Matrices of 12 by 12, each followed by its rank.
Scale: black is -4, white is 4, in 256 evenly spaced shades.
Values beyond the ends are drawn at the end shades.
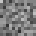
full rank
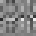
two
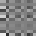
one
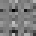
two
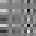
one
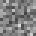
full rank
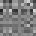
two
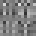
two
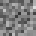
full rank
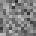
full rank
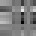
one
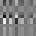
one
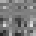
two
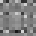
two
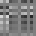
one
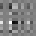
one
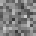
full rank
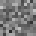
full rank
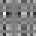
one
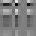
one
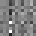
two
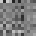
two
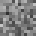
full rank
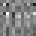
two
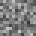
full rank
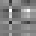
one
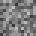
full rank
